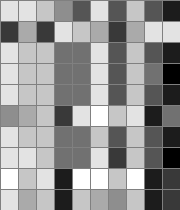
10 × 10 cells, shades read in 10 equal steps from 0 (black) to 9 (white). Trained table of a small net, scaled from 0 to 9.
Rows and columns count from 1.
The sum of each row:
53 55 52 52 52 57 51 51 62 50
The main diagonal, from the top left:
8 6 7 4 4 9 3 7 1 2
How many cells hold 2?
7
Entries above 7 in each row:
3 3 2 2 2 3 1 3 5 1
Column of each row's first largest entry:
1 4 1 1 1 6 1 1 1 1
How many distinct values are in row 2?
4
